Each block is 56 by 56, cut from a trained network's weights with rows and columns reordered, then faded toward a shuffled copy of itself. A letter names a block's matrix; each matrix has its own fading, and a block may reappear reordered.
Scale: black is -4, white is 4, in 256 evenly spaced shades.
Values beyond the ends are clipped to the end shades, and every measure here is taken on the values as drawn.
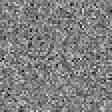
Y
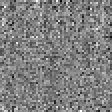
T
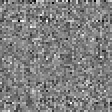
T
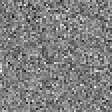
Y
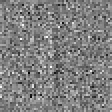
T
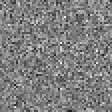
Y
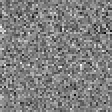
Y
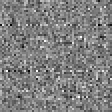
T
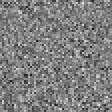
Y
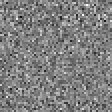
Y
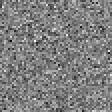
Y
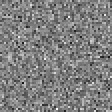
Y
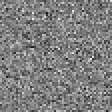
Y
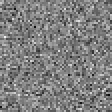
Y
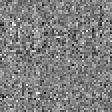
T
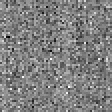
T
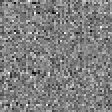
T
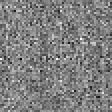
T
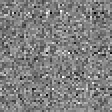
T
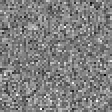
Y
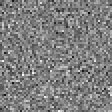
Y
